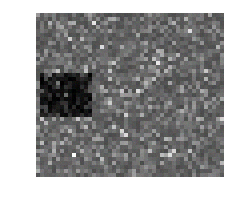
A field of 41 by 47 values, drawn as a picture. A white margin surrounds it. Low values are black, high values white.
A few values lie far out on both sides of the bulk. In the middle left lies a patch that is lower than the rest. No regular stripes run through it. The middle left is the ninth with the lowest average.
